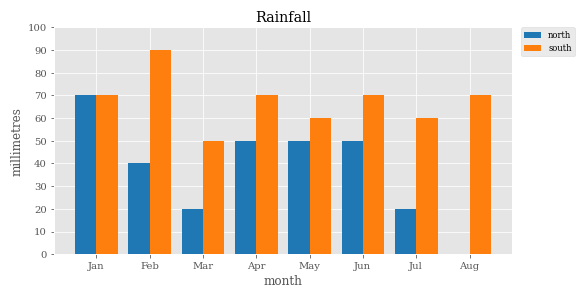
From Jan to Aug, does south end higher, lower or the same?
the same
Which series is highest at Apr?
south
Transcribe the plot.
Title: Rainfall
x-axis: month, ticks Jan Feb Mar Apr May Jun Jul Aug
y-axis: millimetres, ticks 0 10 20 30 40 50 60 70 80 90 100
Legend: north, south
Values:
north: 70 40 20 50 50 50 20 0
south: 70 90 50 70 60 70 60 70
